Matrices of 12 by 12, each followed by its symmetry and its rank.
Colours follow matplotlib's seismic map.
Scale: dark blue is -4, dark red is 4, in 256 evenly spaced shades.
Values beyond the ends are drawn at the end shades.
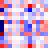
neither, rank two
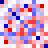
symmetric, full rank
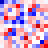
symmetric, full rank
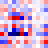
neither, rank two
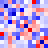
symmetric, full rank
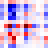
neither, rank two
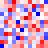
neither, full rank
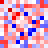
symmetric, full rank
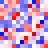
symmetric, full rank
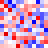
neither, full rank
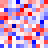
neither, full rank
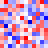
neither, full rank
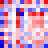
neither, rank two
